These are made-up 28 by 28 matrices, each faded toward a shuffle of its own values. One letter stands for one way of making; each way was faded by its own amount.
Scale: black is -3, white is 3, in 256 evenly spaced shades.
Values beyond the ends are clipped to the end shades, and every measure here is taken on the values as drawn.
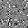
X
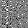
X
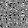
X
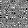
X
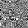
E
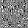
X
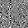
X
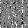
X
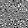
X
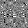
X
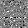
X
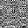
E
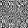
E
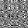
E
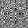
E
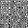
X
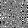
X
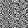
E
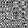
E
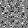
X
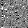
X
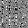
X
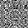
E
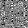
X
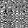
E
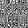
E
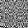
E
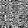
E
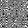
X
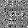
X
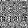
E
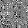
X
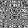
E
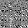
X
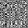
E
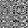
E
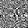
E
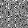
X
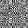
E
